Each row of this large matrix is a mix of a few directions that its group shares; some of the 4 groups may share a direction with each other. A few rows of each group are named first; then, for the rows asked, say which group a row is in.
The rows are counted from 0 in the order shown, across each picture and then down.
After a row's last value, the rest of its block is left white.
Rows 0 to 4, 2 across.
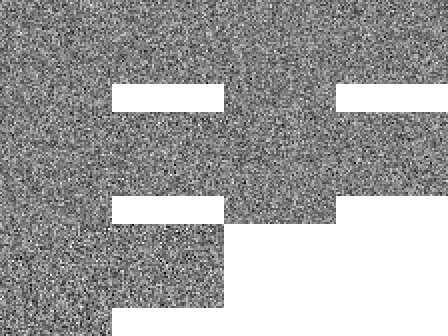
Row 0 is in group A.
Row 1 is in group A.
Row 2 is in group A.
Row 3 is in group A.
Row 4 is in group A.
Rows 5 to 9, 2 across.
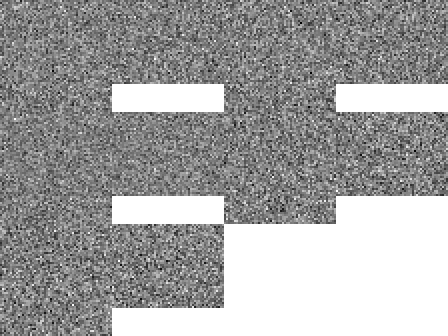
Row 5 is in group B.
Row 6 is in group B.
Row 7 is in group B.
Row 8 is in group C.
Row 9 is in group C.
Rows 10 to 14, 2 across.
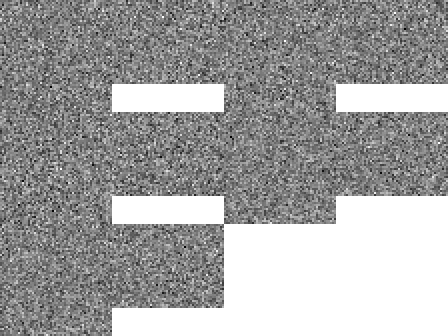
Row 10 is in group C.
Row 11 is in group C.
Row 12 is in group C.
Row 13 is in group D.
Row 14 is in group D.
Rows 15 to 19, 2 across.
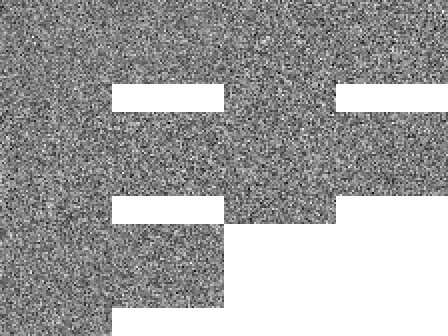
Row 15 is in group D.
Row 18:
A
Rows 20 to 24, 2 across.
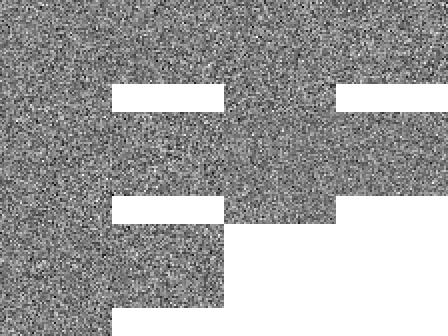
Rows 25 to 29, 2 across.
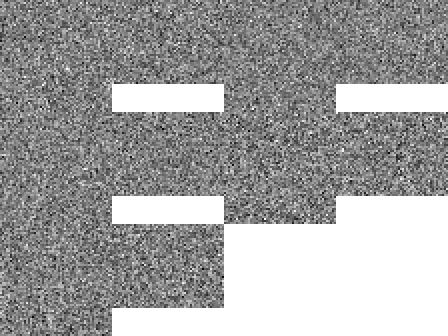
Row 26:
D
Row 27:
C
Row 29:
D
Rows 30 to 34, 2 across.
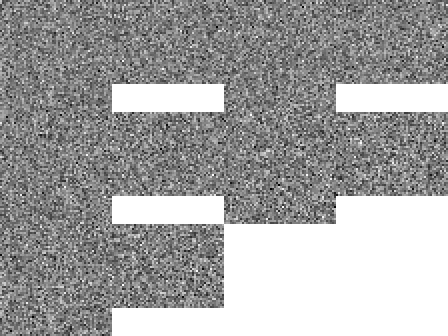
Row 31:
D
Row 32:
A
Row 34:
D
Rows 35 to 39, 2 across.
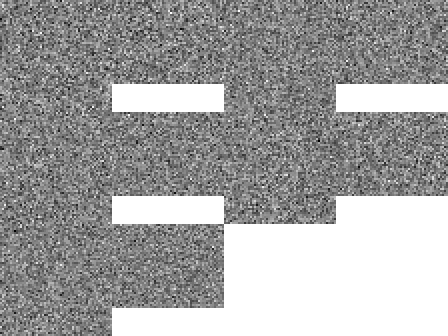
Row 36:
A
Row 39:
B
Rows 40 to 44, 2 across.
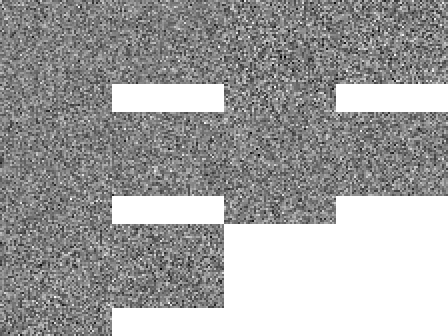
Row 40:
D
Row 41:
C
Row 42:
C
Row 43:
D
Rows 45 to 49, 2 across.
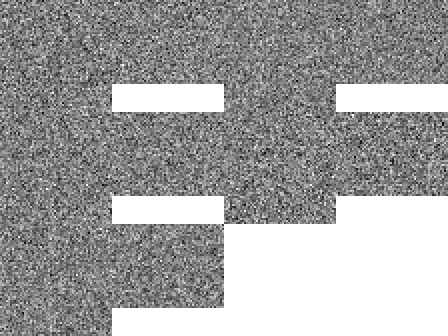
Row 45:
B
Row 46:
C
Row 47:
B
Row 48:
B
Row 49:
A
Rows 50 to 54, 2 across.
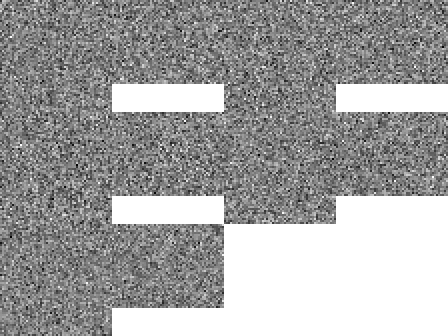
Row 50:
A
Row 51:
B
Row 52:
A
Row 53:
D
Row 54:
C
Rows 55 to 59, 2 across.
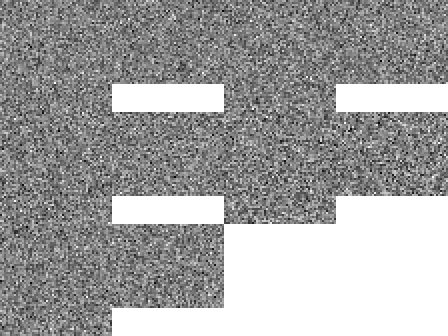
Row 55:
C
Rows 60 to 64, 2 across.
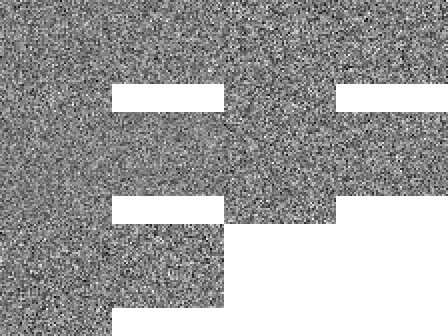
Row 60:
C
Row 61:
A
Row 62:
D
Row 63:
A
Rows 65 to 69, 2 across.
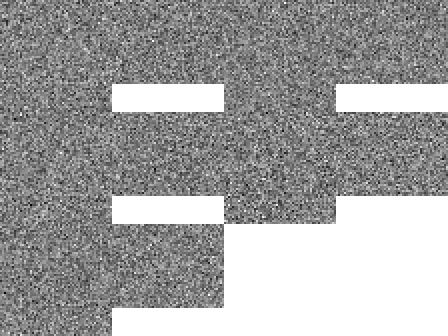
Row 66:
A
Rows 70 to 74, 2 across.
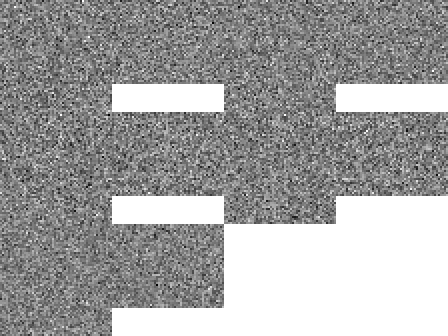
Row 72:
A
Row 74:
D
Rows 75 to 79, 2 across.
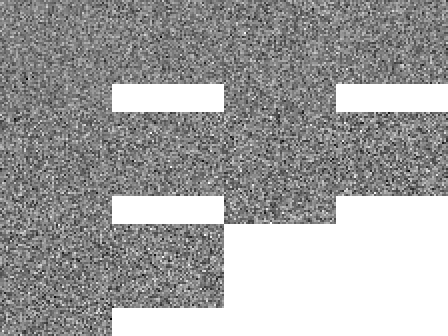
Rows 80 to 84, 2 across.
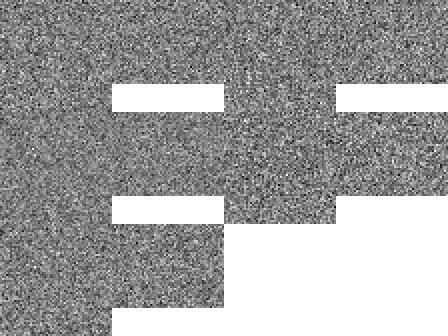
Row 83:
C
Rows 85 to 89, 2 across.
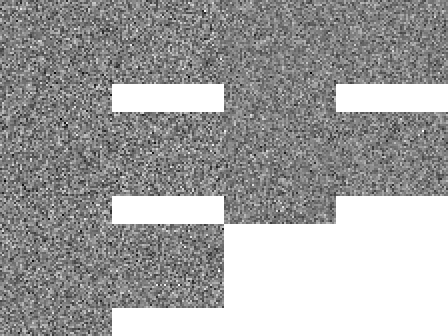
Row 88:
C
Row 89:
D
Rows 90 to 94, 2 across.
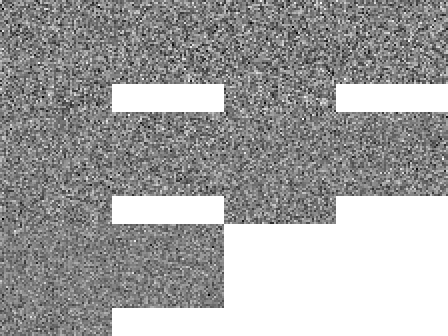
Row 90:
A
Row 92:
C
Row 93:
D
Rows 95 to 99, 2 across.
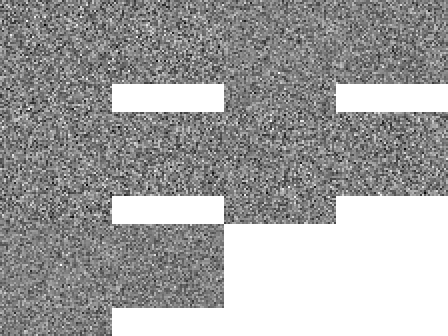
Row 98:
A
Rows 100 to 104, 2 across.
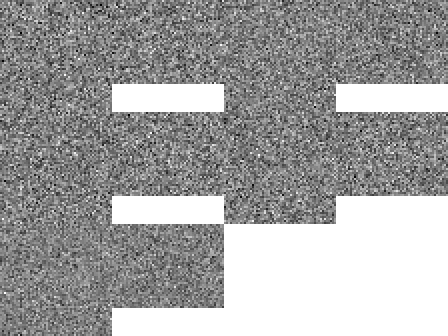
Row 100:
A
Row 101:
C
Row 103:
D
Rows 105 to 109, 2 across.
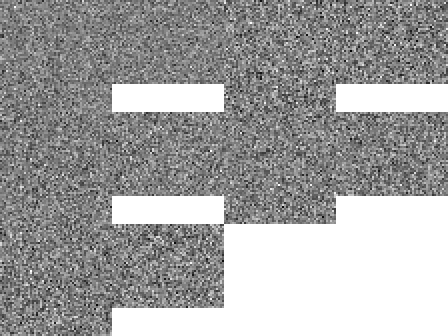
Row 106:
A
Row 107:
C
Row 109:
C
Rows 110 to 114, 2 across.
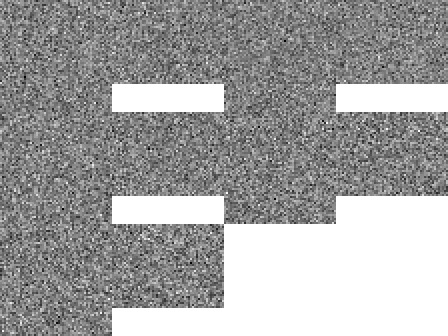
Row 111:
B
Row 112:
C
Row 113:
C
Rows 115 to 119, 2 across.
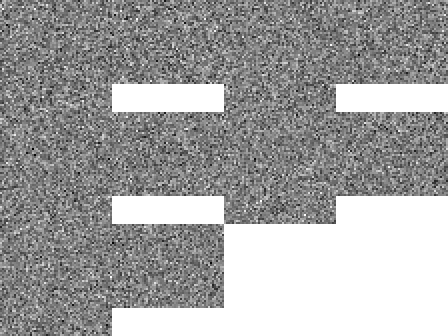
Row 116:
D
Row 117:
D
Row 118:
C
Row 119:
C
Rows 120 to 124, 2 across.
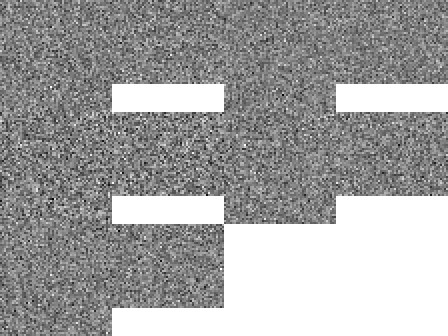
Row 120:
C
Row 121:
C
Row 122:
A
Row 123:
A
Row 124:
A
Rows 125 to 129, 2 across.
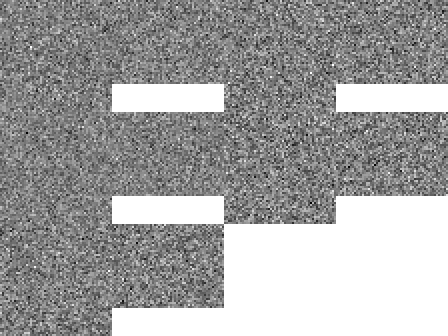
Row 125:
C
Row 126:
B
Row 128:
A
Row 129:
D
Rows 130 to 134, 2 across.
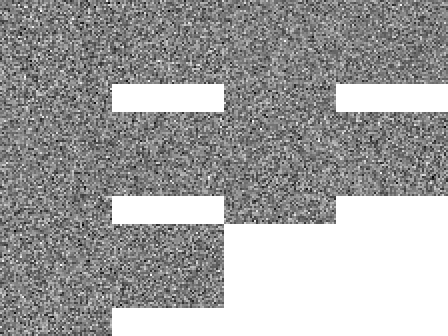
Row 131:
B
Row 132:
D
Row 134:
B
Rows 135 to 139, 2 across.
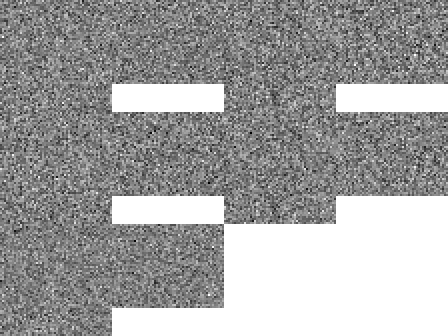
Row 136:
D
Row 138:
D
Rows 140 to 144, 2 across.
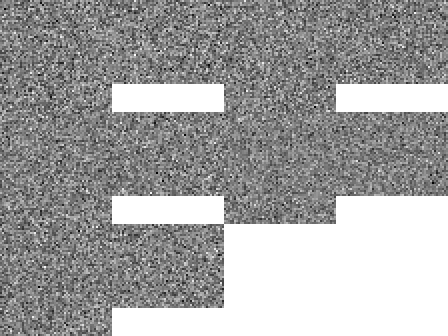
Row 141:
C
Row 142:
D
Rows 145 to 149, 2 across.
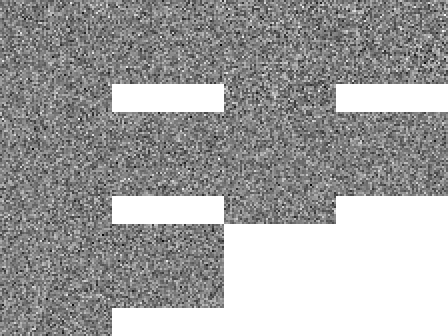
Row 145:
A
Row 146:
D
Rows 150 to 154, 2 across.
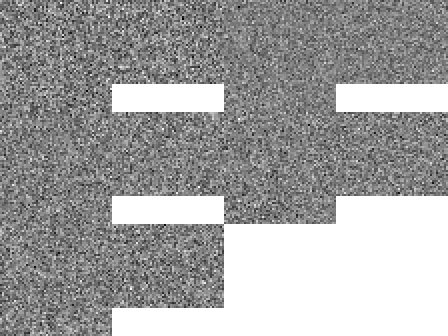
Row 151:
B
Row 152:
C
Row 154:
D
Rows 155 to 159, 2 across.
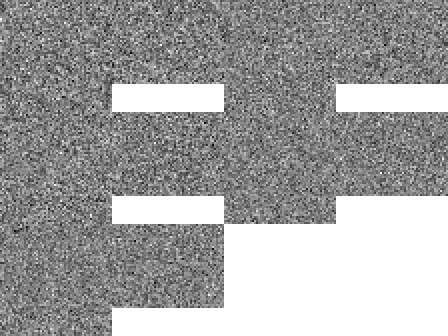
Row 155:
C
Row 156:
C
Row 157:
B
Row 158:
D
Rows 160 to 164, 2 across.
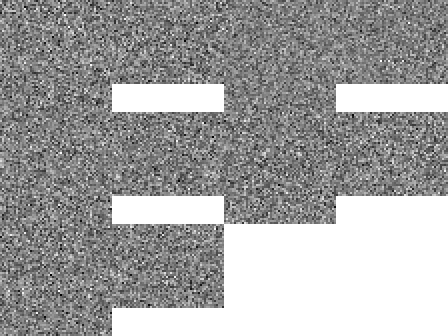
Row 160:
A
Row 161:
D
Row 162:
C
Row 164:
A
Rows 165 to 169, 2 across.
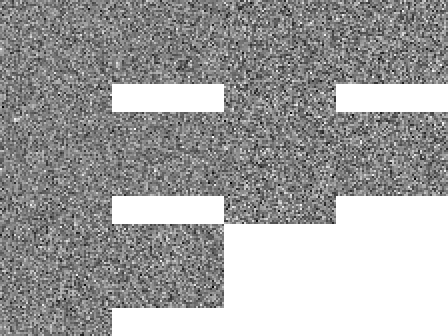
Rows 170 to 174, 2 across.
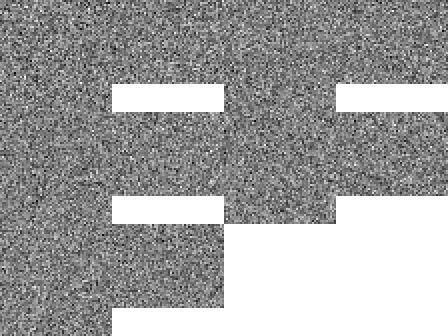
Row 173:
C
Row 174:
C
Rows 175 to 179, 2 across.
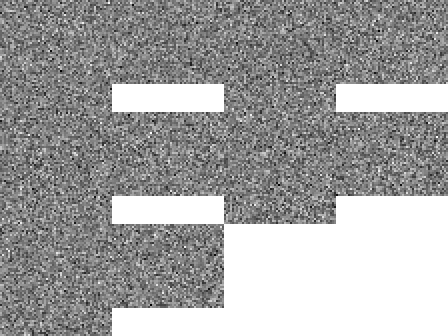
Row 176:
B
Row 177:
B
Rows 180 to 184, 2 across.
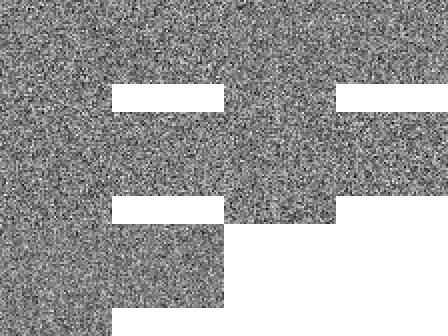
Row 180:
D
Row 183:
D
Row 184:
A
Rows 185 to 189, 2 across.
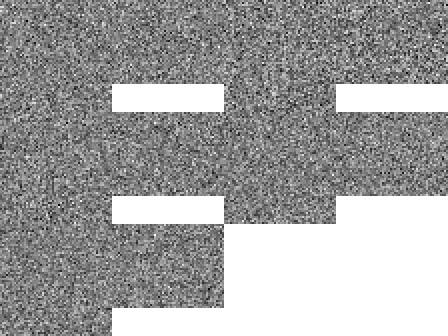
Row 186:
D
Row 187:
C
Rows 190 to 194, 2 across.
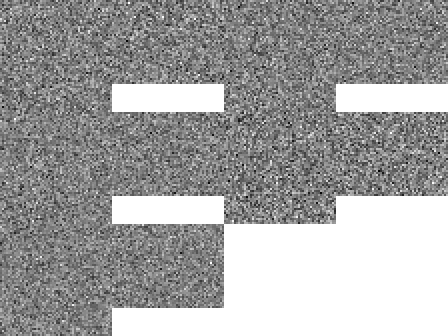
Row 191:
B
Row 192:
B
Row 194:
C
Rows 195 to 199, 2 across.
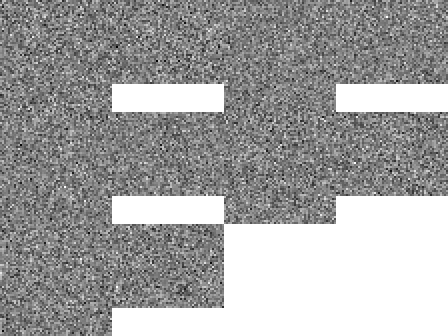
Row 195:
D
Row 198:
A
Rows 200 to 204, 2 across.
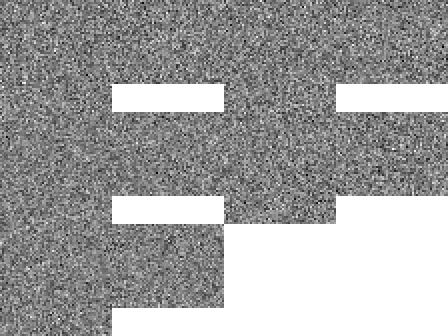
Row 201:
D
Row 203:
C
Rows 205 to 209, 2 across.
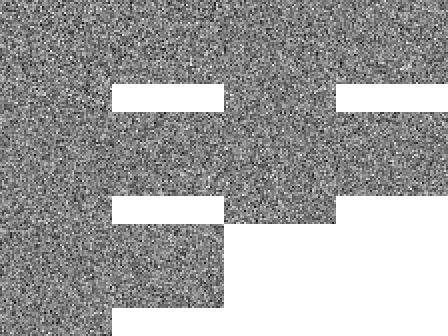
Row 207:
D
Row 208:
B
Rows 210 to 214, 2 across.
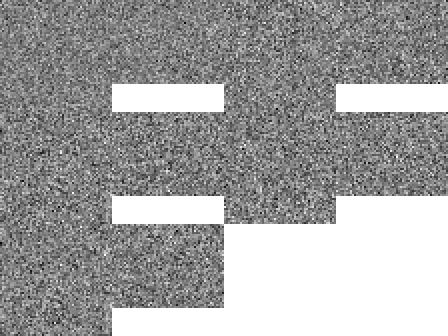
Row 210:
D
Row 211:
A
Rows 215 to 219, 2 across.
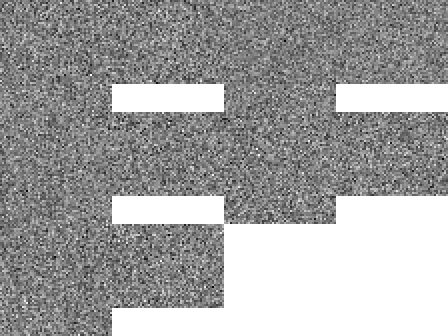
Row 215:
A
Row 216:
B
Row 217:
A
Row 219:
A
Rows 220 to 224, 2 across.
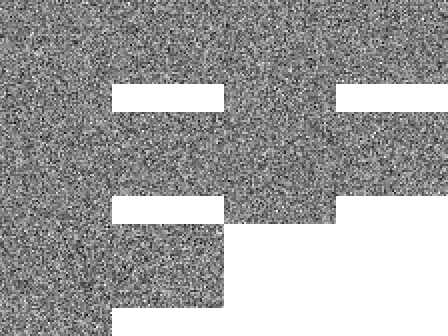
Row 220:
B
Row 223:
C
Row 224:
A
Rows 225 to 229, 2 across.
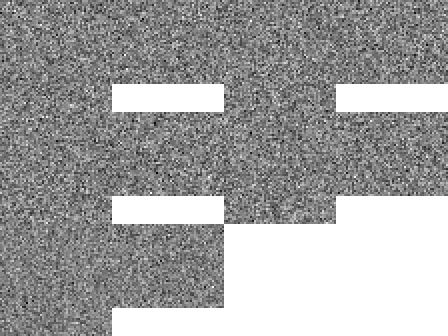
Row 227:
D
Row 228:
D
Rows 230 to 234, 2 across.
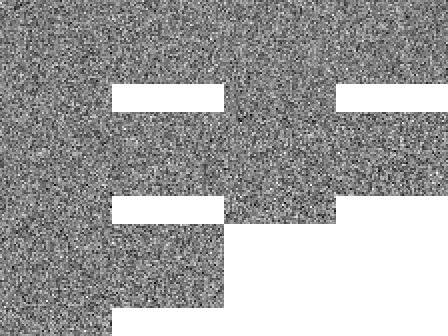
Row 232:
B
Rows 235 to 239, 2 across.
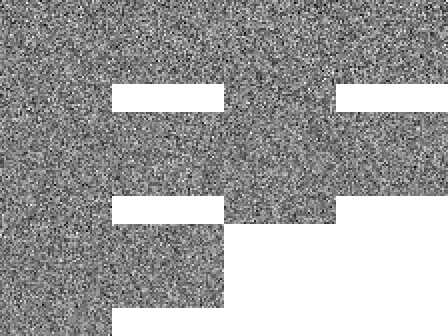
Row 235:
D
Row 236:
A
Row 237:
C
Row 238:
D
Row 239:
A
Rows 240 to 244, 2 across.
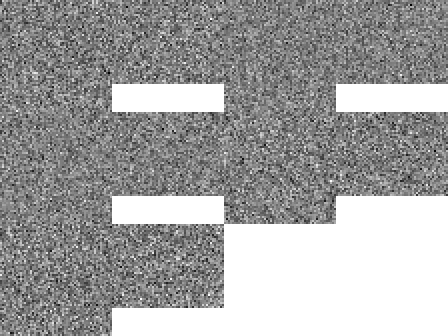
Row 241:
A
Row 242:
C
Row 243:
C
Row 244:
C
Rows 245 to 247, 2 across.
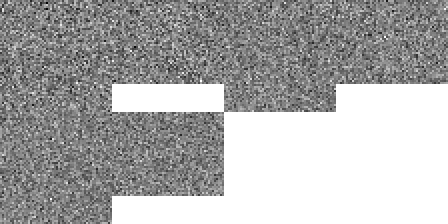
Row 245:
A
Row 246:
A
